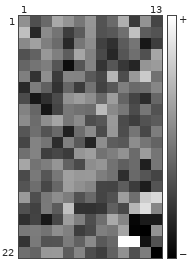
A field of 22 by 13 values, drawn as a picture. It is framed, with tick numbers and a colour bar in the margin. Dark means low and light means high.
Average level on the scale: 40%. Odd patch: rougher, in the bottom right. Stripes: none. Mirror symmetry: none. Roughest part: bottom right. Slope: none.
